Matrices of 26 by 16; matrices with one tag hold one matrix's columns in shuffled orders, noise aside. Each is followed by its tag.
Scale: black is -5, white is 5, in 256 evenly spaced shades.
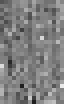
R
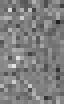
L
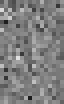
L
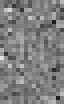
L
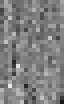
R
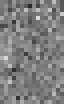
L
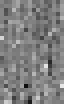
R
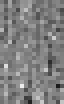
R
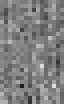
R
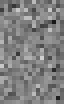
L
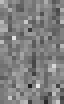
R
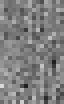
R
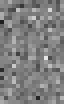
L
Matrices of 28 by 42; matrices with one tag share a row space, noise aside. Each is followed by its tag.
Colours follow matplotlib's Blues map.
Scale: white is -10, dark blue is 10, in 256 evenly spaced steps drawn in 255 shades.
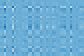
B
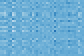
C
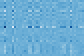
B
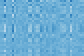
B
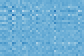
C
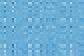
B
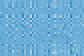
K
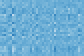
C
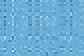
B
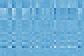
C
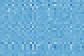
K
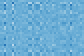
B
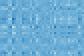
C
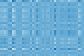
C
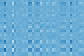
B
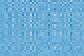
K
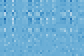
B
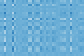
B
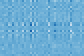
K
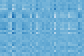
C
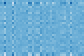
B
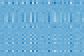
K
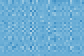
K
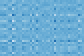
C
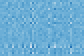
K
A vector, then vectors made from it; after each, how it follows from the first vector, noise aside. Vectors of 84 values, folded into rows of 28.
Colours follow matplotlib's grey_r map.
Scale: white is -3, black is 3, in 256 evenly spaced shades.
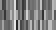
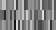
sign-scrambled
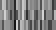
negated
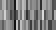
negated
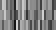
negated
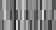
negated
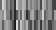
negated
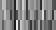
negated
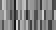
negated
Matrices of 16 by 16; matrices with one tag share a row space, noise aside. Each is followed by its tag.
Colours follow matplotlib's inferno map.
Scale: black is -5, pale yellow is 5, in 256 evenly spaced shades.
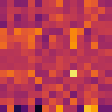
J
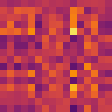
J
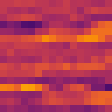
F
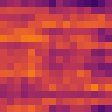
F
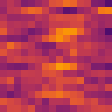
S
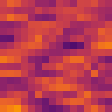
S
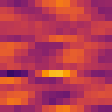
S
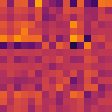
J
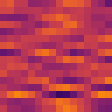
S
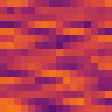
S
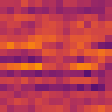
F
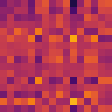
J
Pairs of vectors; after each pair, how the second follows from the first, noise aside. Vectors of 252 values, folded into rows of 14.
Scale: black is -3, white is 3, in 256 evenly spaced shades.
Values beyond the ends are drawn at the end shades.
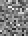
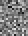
negated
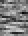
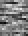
reversed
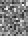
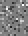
partly zeroed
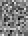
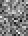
shuffled
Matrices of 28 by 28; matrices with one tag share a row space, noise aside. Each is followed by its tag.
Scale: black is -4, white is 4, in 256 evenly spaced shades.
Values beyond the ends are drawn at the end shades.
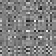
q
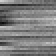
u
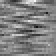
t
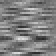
t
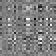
q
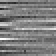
u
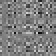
q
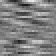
t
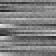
u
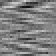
t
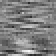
t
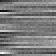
u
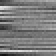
u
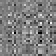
q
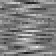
t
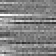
u
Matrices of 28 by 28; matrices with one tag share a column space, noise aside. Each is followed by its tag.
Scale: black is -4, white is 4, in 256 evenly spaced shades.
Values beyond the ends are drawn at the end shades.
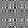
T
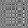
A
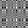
T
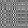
A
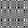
T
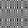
T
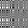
T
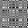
T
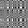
T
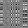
A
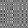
A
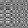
A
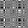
T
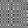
A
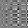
A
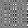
A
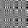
T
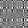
T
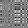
A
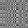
A
